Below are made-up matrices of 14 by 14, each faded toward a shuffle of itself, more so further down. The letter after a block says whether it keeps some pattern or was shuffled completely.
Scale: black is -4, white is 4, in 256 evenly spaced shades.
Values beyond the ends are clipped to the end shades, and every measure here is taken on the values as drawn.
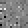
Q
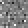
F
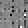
Q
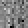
Q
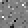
F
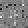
Q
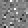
Q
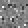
F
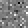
F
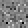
F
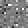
Q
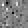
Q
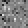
Q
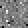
F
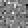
F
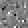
F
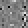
Q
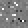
F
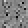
F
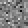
F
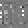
Q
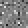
Q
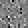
Q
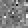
Q
